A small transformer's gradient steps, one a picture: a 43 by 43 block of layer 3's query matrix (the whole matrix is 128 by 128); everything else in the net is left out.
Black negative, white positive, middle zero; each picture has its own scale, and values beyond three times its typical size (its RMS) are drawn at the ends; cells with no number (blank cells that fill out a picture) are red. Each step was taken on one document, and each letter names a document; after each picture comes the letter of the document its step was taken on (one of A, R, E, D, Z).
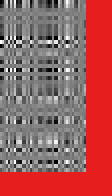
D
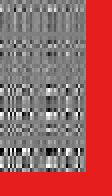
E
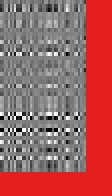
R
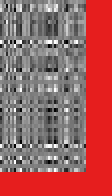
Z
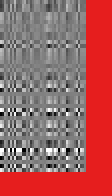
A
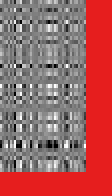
A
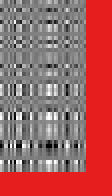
A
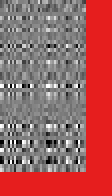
E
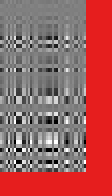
D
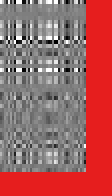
R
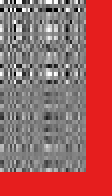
A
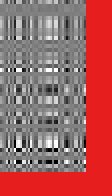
D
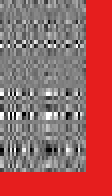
E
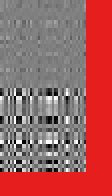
R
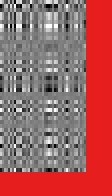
Z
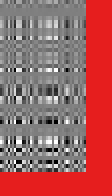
D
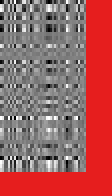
A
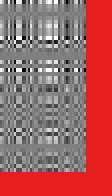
R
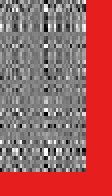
E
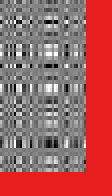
Z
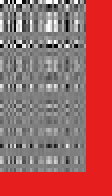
Z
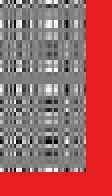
Z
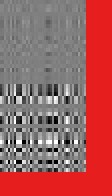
R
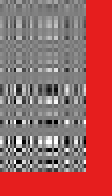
D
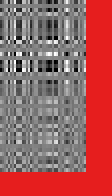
D
